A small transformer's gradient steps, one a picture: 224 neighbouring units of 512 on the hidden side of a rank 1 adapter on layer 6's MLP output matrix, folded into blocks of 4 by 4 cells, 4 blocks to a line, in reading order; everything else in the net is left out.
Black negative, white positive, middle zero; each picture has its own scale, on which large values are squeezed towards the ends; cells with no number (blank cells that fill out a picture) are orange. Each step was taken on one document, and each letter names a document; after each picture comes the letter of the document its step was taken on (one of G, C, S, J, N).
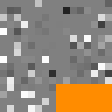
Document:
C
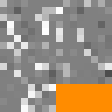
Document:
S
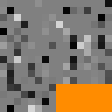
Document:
C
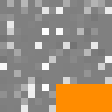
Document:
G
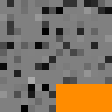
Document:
G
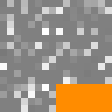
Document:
G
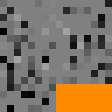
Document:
C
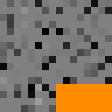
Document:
G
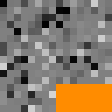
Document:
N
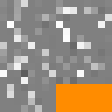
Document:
N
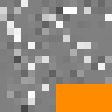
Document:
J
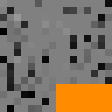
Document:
C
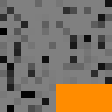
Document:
C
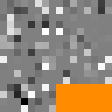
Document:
G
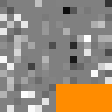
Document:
C
